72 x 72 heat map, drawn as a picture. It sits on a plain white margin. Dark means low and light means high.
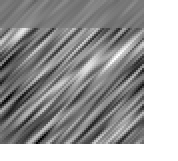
Grain: diagonal, up to the right. Seam: horizontal, 20% of the way down, the top part calmer. Mirror symmetry: none. Average level on the scale: 50%.
